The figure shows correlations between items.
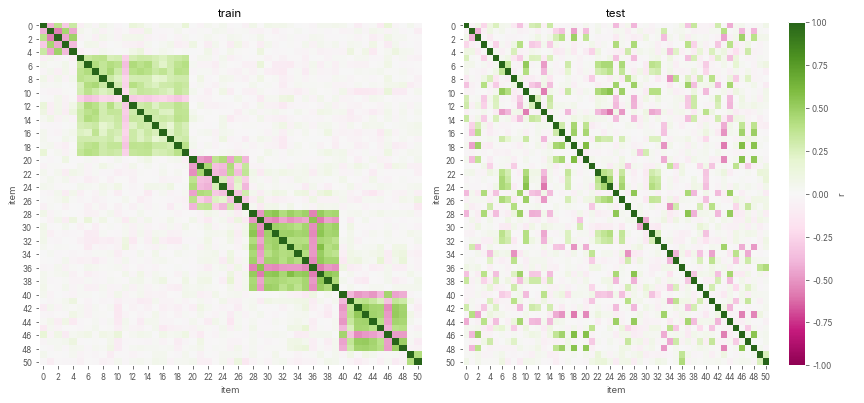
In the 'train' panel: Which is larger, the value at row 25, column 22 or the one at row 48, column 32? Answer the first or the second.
the first
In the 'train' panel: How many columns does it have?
51
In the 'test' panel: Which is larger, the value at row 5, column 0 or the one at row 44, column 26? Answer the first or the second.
the first
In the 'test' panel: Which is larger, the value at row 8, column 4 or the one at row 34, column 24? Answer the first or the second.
the first
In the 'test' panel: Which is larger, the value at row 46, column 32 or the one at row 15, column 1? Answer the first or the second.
the first
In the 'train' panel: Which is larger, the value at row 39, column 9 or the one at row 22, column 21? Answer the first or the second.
the second
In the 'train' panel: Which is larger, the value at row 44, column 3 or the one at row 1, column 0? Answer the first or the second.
the first
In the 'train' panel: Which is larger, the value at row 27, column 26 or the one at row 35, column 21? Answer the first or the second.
the second
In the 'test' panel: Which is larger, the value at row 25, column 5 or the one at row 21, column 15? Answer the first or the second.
the second
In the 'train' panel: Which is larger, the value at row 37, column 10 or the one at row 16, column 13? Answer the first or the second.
the second
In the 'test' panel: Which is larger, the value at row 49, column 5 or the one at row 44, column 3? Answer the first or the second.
the second
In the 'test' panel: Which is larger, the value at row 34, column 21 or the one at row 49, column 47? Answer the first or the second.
the first
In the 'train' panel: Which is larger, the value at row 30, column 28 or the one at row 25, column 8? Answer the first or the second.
the first
